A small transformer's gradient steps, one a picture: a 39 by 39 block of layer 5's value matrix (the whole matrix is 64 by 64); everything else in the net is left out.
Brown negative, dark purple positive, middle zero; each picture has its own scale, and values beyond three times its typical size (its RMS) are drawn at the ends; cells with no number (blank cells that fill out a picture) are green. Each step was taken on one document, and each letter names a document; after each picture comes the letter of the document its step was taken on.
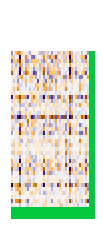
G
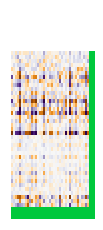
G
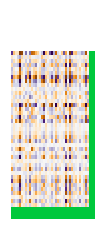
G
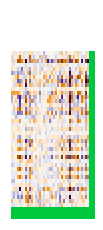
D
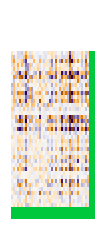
D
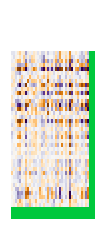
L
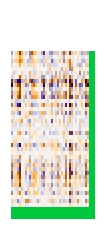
G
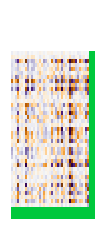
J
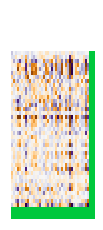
L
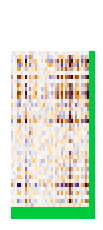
D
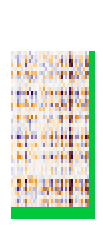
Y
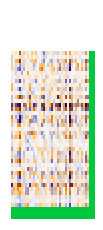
G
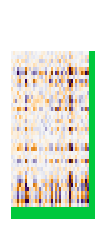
Y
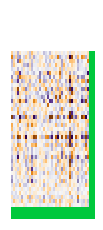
Y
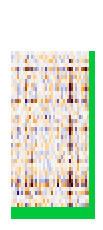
Y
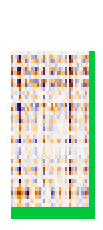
G
